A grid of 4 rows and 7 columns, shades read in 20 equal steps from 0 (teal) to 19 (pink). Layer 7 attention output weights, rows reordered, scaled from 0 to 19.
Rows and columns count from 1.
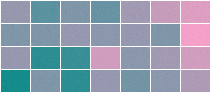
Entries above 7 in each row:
5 7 5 5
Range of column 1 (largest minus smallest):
11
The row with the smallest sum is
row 4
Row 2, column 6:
9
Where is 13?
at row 4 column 7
